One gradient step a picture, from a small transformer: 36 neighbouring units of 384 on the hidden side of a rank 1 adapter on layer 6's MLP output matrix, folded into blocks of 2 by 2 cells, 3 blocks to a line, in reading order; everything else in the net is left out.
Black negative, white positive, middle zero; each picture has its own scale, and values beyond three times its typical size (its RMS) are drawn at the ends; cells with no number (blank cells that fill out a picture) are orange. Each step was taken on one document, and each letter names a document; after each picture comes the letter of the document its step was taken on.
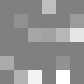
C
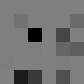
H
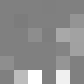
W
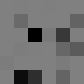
H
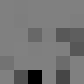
W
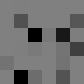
H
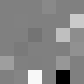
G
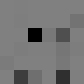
H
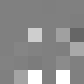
W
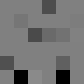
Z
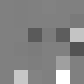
W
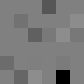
Z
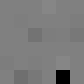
C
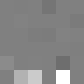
Z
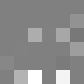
W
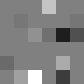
C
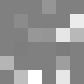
C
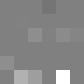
Z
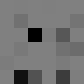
H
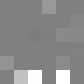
Z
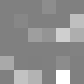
C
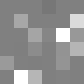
H
